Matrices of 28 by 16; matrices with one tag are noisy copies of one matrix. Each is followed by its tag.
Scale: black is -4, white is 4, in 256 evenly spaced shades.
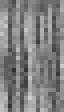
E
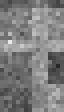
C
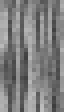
E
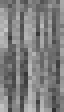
E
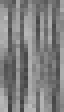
E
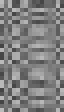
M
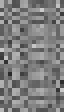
M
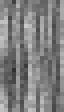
E
